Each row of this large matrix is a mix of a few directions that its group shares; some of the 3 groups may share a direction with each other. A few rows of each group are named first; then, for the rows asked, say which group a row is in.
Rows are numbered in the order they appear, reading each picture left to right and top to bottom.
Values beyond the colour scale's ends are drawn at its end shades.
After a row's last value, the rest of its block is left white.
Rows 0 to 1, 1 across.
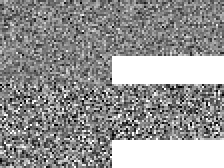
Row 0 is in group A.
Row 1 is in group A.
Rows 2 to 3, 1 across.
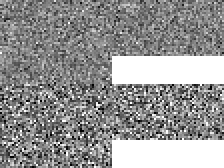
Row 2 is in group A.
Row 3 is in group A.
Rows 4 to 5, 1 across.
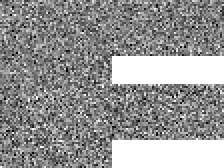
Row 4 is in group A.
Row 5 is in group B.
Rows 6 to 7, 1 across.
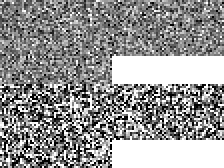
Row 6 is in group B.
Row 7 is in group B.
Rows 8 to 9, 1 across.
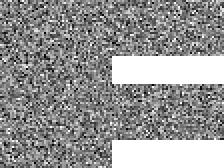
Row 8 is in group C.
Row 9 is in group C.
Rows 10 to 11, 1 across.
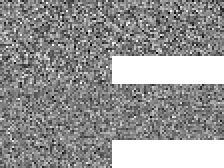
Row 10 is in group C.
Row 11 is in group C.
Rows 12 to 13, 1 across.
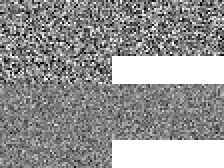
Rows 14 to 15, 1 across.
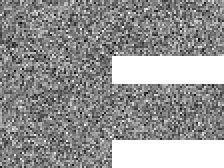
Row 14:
B
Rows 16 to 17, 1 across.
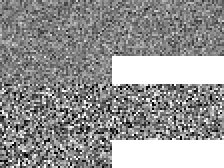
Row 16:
B
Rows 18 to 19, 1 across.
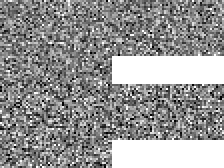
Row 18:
C
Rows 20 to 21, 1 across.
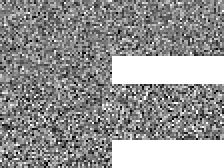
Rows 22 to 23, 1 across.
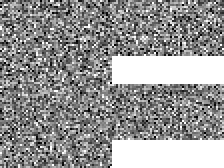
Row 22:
C
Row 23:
C
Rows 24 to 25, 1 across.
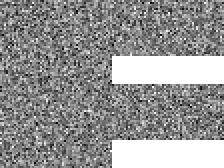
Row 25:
C
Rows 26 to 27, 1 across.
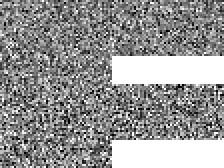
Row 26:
B
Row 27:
A
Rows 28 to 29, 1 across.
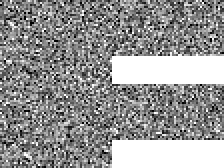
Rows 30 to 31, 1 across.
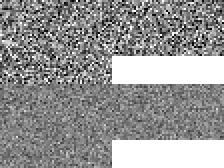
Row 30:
B
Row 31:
A
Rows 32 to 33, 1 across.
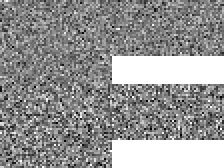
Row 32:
A
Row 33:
C
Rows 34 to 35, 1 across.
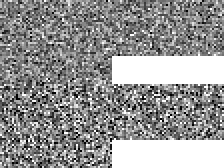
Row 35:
B
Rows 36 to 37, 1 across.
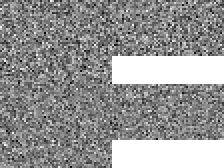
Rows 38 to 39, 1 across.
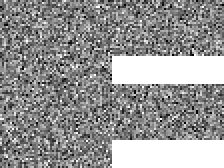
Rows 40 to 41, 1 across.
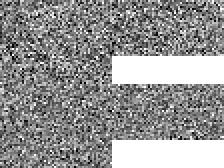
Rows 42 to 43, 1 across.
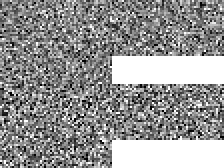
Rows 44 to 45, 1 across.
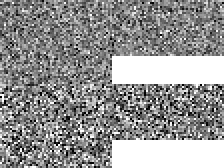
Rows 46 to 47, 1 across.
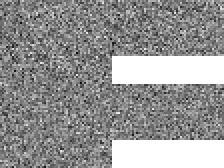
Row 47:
A
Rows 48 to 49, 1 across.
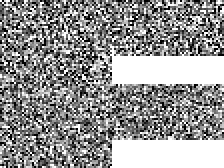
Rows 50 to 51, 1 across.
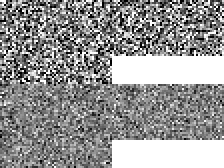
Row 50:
A
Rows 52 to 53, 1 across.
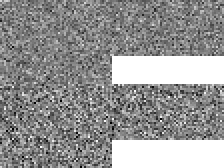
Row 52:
A
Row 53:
B
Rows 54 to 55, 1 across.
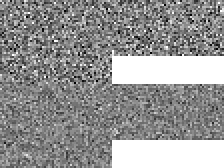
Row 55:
A
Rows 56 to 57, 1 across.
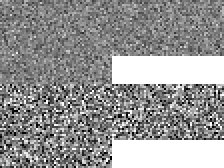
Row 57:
A
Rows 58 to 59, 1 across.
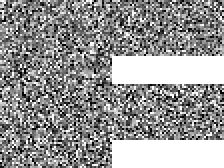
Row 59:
B
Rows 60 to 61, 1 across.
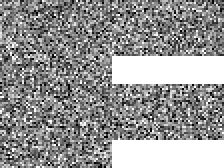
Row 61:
C
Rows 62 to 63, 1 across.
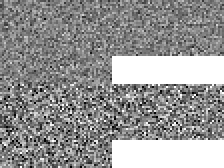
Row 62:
A
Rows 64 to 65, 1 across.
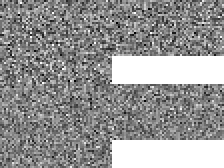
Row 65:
B
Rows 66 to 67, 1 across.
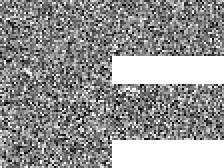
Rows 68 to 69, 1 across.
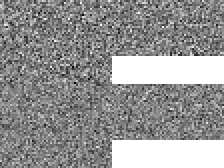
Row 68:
A
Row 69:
B
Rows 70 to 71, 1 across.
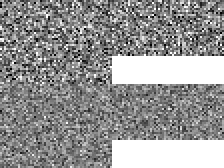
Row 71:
C
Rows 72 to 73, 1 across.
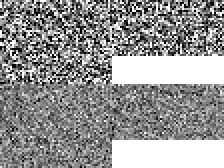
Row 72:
C
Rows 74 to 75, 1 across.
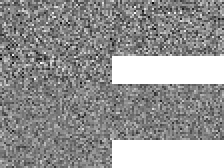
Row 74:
C
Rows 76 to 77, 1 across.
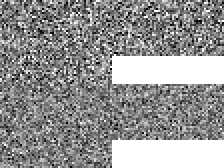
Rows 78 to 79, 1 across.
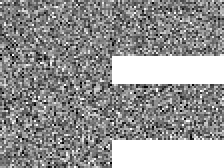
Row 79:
A
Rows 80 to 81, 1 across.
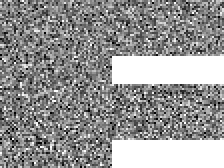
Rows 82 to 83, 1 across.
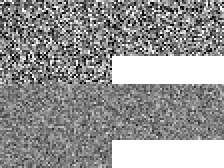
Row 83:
C
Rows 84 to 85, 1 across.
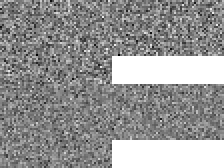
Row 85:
B
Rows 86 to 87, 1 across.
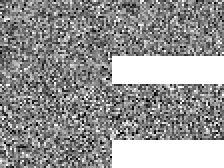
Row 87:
A
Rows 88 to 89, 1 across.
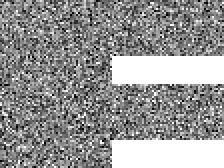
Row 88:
B
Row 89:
A
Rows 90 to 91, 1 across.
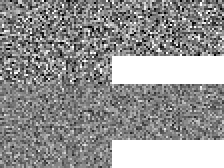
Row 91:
C
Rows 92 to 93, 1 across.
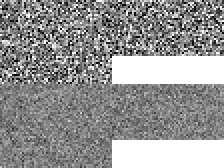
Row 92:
B
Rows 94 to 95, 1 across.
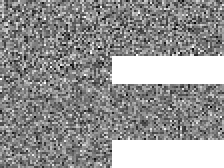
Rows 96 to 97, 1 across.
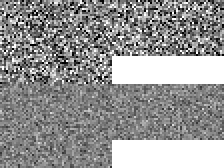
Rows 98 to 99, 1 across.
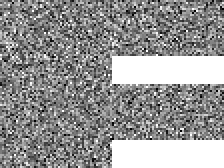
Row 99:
A
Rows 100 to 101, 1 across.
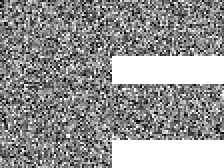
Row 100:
A
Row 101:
A
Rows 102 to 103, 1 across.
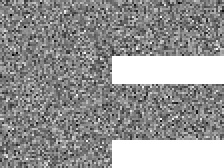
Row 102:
A
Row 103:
B
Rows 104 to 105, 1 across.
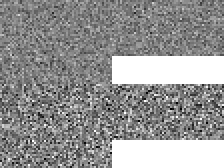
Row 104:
C
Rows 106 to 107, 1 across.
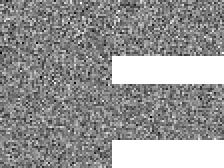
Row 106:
A
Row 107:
C
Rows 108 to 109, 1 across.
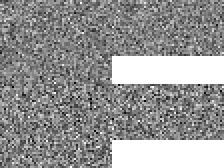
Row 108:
A
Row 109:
B
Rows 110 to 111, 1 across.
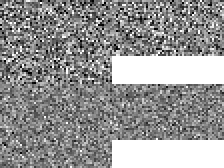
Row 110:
A
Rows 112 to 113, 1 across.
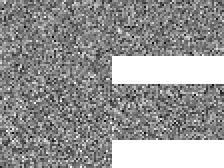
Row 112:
A
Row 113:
C
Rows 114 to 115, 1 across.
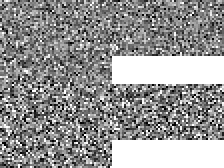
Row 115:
C
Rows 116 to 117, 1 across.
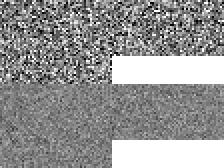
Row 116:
B
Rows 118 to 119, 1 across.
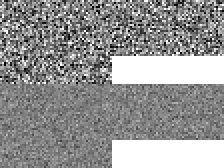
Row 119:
B
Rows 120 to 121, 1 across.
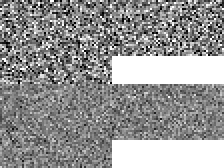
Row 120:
C
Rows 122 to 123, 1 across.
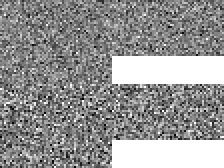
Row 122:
B
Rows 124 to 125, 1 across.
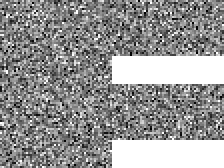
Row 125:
C
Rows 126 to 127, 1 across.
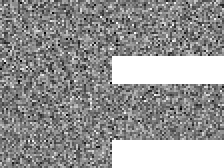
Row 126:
C
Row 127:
B
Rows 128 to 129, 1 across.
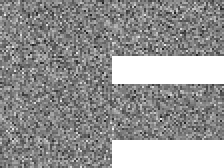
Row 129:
B
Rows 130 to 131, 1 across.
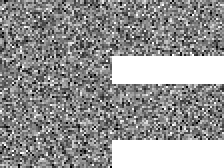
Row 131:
C
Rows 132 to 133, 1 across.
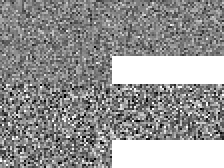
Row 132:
B
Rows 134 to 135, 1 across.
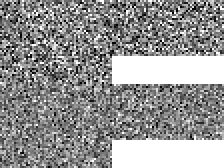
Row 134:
B
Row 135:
A
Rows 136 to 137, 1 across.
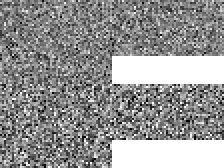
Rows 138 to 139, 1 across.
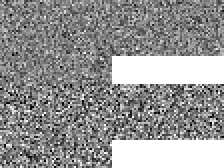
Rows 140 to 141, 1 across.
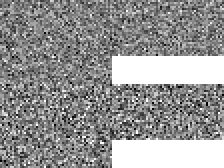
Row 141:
A
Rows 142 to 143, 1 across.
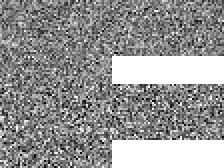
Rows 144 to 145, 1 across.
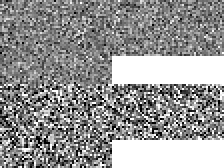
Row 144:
A
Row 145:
C
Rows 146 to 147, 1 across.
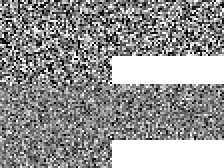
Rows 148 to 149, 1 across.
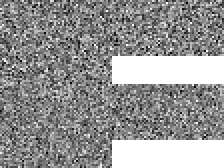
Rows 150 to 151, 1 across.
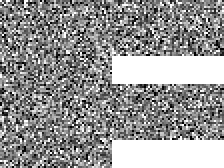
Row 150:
A
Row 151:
A
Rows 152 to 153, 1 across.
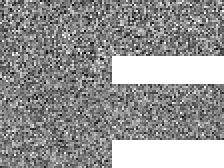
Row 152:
A
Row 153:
B
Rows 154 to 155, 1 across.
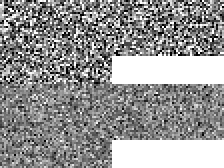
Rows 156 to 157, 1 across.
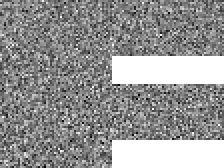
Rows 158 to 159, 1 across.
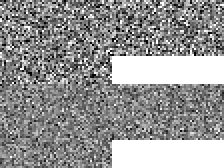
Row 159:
A
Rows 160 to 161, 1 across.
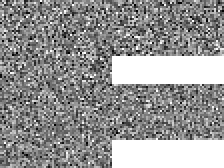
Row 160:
A
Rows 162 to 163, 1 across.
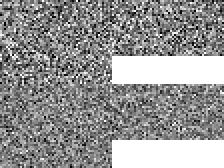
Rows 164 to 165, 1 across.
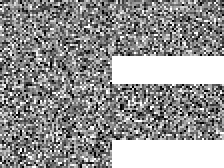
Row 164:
C
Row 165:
A
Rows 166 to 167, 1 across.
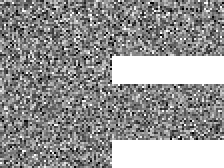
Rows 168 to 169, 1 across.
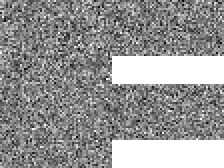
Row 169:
B
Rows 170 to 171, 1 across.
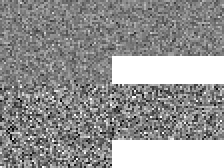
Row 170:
C
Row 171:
C
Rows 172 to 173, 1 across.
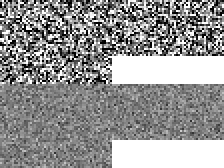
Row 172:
C
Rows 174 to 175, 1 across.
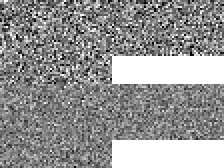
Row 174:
A
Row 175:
A
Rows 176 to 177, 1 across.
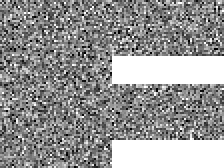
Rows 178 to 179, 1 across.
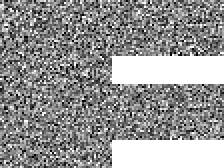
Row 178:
A
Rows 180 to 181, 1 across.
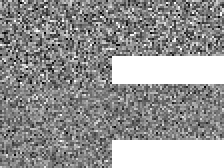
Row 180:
C
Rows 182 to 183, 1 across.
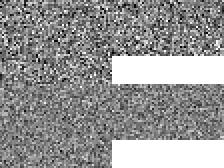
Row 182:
A
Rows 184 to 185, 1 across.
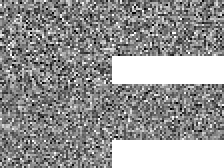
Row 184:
C
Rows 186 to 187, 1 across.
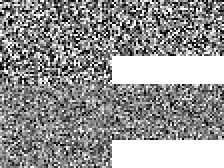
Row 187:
A
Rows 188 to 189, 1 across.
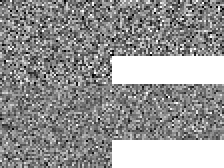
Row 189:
B
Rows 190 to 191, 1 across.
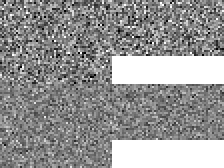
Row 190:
A
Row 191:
C
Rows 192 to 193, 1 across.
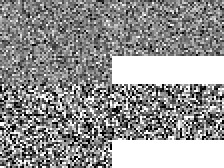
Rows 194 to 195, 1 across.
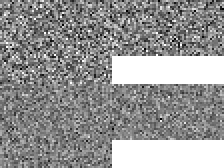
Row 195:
B
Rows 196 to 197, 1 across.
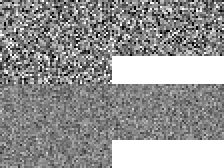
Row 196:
B
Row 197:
C
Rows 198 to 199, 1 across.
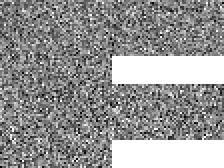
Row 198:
B
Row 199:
C
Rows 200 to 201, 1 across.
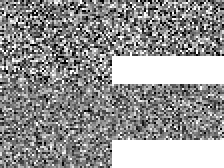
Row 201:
C
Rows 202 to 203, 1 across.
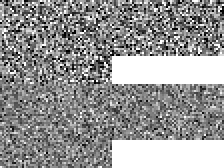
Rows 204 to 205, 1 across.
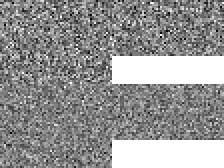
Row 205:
A
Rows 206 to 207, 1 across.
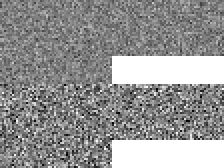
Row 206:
C
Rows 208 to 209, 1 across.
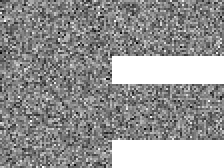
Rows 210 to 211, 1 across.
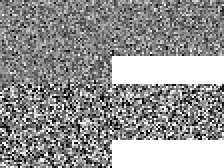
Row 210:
A
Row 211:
C
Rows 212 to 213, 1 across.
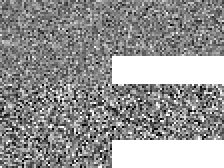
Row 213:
C
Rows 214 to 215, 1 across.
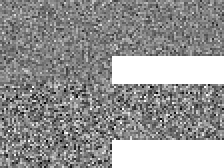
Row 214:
A
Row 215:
B
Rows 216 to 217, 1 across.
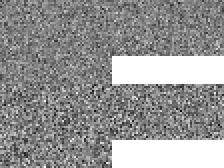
